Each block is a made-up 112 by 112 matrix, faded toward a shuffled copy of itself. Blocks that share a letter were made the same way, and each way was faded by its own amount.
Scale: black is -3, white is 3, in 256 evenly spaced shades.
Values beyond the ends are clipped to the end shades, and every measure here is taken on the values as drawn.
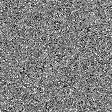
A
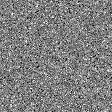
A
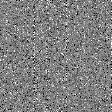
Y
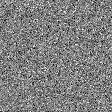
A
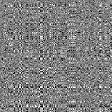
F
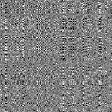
F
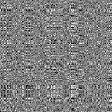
F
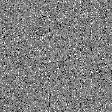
Y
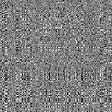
F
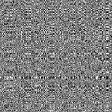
F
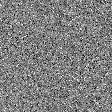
A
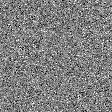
A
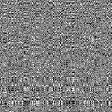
F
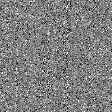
Y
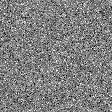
A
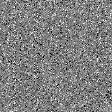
Y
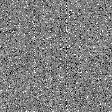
Y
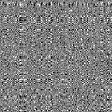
F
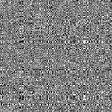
F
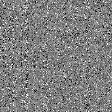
Y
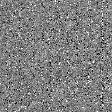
Y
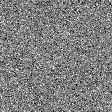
A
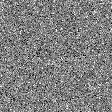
A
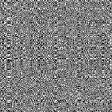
F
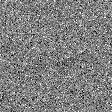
A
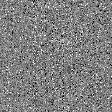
Y
